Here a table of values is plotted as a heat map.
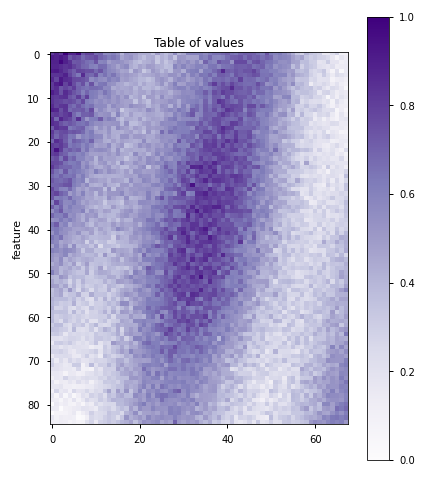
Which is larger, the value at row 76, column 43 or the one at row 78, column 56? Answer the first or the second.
the second
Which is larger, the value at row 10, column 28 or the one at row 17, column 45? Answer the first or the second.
the second
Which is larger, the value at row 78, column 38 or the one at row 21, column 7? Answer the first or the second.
the second
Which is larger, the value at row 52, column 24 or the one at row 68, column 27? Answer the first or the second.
the second
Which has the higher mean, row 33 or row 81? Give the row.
33
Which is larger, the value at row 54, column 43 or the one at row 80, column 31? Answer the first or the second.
the first
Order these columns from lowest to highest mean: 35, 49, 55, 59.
59, 55, 49, 35
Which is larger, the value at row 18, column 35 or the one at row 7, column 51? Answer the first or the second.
the first
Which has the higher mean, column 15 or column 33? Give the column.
33
